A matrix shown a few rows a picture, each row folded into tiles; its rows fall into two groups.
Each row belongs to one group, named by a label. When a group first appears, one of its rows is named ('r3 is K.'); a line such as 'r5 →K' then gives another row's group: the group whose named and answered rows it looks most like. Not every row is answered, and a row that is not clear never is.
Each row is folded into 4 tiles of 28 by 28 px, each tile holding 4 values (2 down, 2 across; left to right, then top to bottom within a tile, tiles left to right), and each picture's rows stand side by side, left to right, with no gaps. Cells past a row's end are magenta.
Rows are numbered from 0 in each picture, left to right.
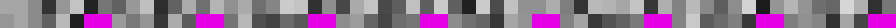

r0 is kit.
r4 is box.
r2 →kit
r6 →kit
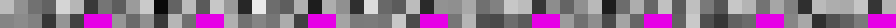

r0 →kit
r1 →box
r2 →box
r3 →box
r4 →kit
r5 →box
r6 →kit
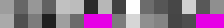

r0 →box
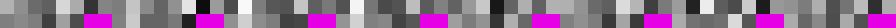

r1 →kit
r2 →kit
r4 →box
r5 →kit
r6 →box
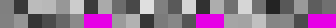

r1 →box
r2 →kit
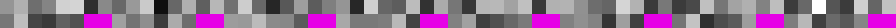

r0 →kit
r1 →box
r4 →box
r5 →kit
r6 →box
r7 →box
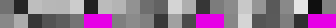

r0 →box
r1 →kit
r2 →kit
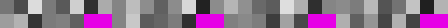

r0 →box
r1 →kit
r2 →kit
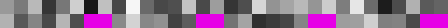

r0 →box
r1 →kit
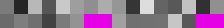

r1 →box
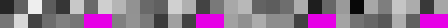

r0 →box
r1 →kit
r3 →box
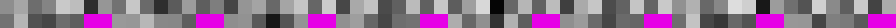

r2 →box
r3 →box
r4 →box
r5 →box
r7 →box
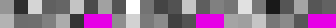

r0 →box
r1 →kit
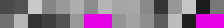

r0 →box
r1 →kit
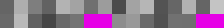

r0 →kit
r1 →box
